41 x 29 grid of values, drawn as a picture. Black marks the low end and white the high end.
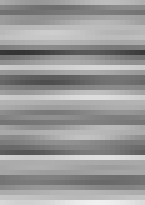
Grain: streaks across. Slope: none. Stripes: horizontal, repeating 6 times. Average level on the scale: 60%. Histogram: bell-shaped.
